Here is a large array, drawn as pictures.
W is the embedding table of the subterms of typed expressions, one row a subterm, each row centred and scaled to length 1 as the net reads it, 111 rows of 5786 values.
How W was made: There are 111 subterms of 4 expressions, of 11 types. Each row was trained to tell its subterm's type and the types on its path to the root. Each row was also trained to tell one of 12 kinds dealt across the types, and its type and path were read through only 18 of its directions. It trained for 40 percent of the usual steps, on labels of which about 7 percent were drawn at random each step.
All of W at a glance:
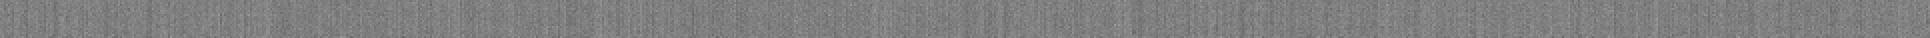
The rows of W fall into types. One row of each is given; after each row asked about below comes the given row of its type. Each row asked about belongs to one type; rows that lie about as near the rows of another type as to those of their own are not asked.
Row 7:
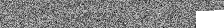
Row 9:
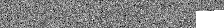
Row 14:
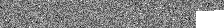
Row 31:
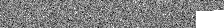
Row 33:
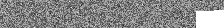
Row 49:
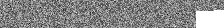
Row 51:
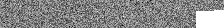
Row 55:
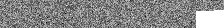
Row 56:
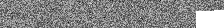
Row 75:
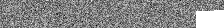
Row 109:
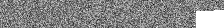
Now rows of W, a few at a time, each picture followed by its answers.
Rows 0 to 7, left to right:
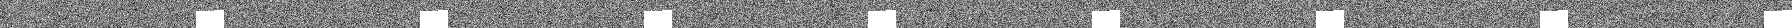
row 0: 14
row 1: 75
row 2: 56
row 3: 75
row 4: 109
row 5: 49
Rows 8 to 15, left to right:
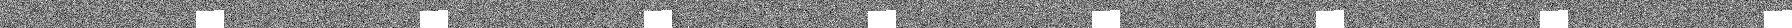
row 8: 109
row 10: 49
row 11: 75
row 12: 51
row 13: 14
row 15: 75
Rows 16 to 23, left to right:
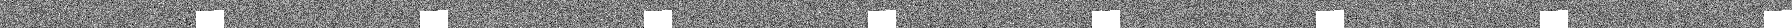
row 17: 33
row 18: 75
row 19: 56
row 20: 51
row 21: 7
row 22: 31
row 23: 55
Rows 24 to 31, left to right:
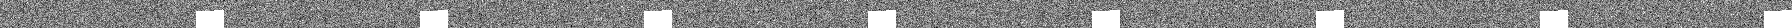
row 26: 49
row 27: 56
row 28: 31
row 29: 9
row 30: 75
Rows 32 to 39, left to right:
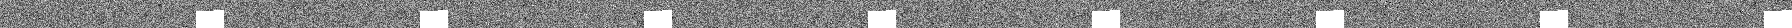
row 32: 33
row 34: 51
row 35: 33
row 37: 7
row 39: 31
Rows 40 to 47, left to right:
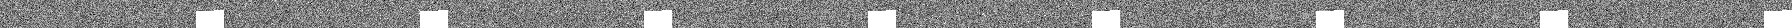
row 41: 9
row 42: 109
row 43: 7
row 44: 109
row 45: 109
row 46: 109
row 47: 51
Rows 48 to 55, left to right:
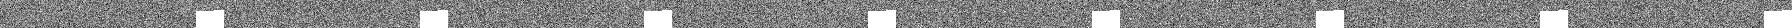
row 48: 33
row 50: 49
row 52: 55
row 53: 14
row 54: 75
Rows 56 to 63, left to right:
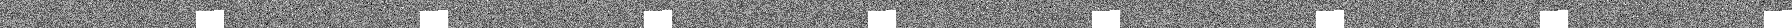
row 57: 9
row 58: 51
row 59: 33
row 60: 31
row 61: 75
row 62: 33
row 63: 55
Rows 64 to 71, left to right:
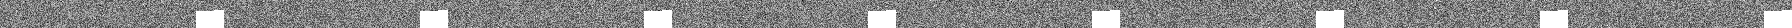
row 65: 55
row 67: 7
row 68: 109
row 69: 49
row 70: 33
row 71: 33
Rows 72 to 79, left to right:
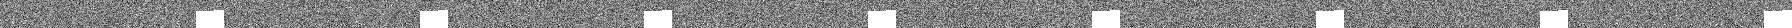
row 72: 14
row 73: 7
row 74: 75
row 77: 109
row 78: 9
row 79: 9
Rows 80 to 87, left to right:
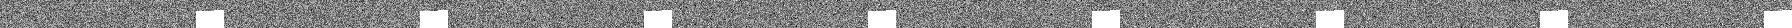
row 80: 7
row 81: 33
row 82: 9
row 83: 55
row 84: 7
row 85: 9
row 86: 51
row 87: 109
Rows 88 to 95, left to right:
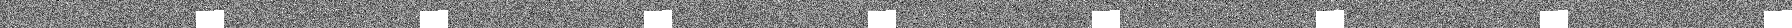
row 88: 75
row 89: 55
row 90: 55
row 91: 33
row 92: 31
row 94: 7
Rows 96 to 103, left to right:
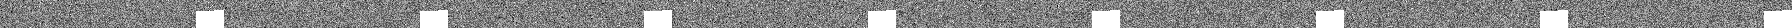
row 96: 51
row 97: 56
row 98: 9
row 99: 9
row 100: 55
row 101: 33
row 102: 49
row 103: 75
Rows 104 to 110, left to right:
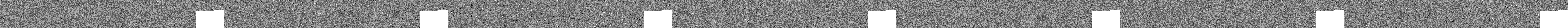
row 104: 109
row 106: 55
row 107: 109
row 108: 56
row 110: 51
